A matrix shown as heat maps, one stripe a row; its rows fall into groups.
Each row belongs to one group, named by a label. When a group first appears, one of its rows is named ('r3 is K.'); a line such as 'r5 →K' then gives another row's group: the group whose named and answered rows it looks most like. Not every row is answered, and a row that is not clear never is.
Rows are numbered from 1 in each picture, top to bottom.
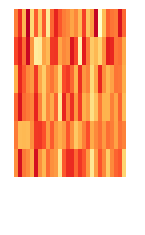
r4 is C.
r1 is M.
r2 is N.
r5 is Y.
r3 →C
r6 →C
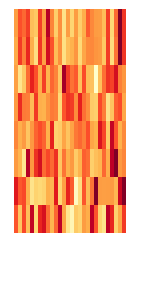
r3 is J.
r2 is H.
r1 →H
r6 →J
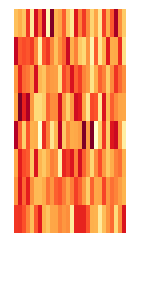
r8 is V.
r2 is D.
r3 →C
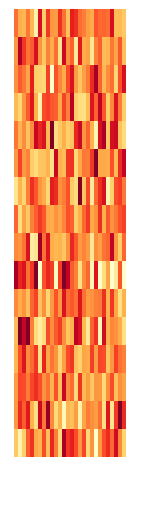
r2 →C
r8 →Y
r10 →D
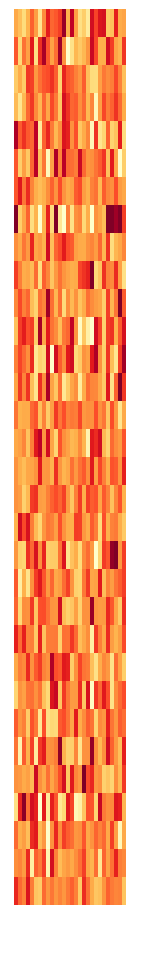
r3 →J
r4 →J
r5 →D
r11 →H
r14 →H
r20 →J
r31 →M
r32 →N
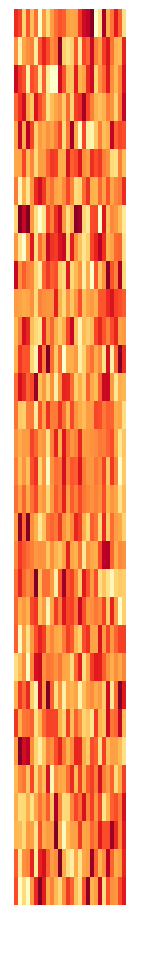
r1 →N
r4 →V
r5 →N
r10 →D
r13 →H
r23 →Y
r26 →D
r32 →Y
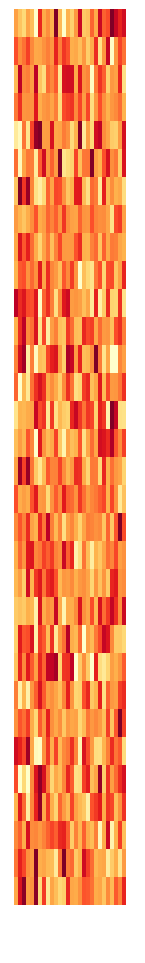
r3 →C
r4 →C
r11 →D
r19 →H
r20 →J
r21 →J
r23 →D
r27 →N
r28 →Y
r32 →V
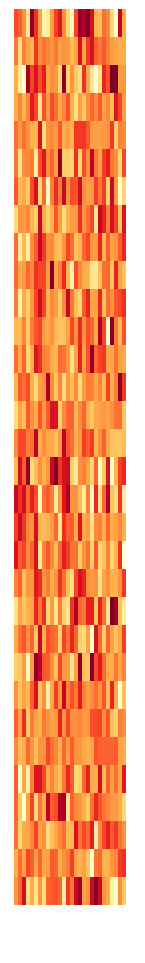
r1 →V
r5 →V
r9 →Y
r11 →Y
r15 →J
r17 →M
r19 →C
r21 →V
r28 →Y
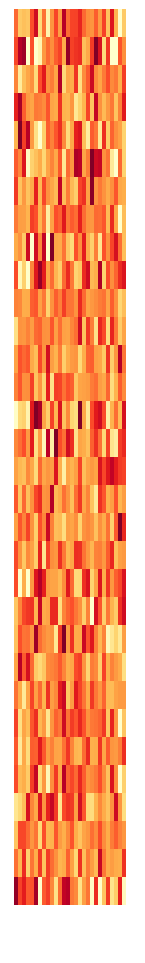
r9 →M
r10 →Y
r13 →H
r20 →V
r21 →Y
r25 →V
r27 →Y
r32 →D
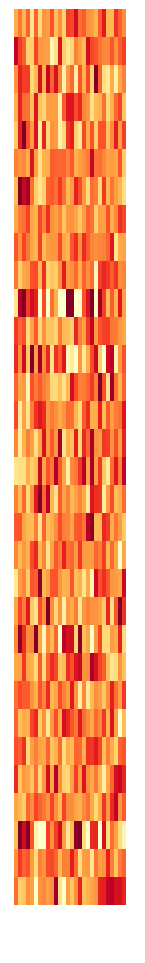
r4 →C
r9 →V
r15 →Y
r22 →H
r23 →C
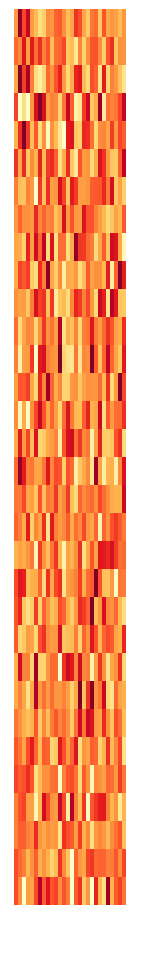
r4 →Y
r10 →H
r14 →H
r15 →Y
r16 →C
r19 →M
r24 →C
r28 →N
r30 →C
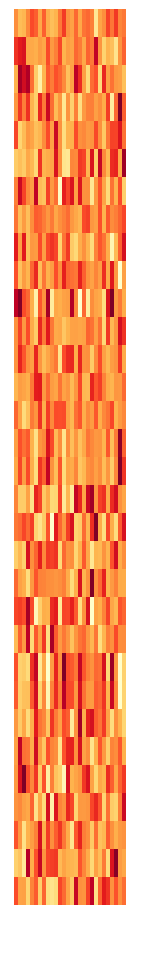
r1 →J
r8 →Y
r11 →N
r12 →H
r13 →C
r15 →V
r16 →H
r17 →H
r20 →J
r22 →N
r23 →M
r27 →C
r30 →V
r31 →J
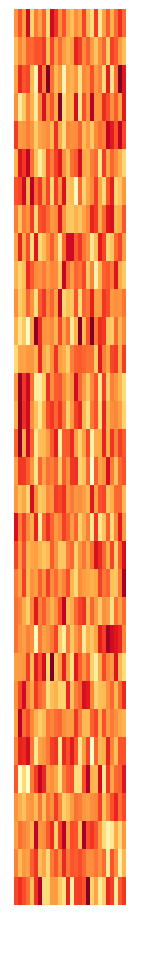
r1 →M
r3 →H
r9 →C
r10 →J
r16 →N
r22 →V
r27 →N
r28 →Y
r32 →V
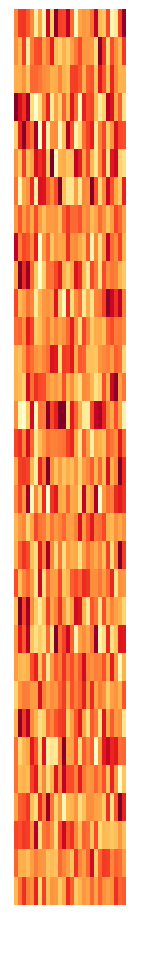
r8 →C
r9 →D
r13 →J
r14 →J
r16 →N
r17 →H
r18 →M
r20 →H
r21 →V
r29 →H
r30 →D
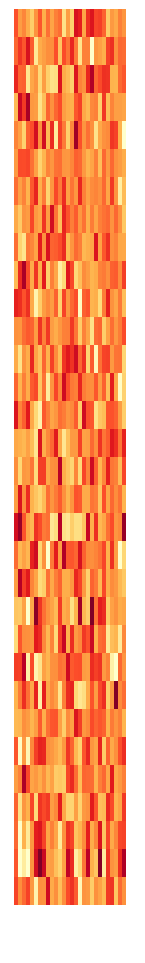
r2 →N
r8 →J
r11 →N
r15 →N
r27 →Y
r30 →Y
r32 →N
